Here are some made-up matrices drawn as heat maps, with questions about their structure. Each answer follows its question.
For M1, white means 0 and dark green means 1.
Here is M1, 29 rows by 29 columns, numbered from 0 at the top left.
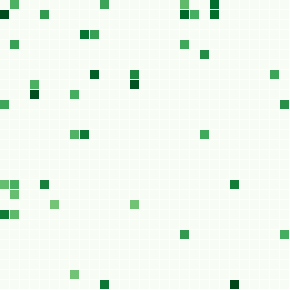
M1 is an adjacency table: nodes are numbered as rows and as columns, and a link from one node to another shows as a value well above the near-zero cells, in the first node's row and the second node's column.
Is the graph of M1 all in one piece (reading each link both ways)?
no
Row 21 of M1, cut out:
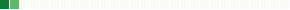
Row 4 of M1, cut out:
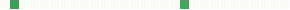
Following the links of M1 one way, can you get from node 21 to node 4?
yes
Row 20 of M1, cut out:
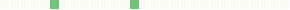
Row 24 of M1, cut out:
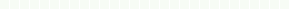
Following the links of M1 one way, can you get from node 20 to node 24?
no
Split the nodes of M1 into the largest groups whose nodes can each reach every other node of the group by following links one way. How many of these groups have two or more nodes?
2
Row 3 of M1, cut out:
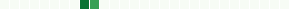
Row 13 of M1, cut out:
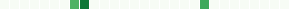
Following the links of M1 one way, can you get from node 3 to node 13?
yes
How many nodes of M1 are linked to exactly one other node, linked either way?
3
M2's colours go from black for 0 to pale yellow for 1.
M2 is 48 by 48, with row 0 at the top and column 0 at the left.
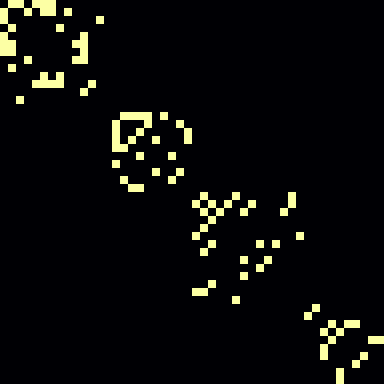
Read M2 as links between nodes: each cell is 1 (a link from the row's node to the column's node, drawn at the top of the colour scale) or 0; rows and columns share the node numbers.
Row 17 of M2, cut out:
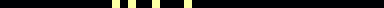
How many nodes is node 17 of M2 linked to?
4
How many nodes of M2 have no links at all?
1
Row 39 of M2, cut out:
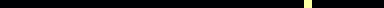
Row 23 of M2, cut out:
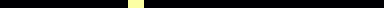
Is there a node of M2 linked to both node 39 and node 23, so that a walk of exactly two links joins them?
no
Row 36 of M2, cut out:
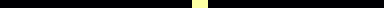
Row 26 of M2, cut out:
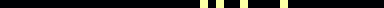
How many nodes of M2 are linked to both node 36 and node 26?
1
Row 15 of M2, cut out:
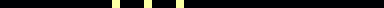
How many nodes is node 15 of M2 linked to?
3
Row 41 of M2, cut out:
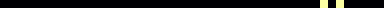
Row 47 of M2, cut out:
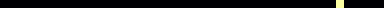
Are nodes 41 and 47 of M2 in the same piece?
yes
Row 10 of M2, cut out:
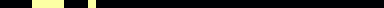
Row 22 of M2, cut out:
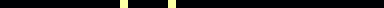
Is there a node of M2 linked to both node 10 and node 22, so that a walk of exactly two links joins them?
no
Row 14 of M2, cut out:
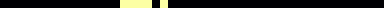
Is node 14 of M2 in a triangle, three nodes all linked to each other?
yes
